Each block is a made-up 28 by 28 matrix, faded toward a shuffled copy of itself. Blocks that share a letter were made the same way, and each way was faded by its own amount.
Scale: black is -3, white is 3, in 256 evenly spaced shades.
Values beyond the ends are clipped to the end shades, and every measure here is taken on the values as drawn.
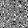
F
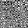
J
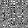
F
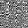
F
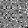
J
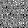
J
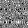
J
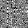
F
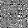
F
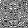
J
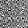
J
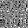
J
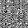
J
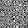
J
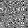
J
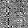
F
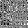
F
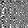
F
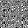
J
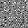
J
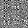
F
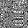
J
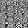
F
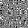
J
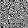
F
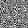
J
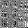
F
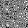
J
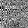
F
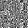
J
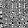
F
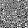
J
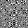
J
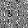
F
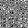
J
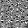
J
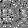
J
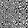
F
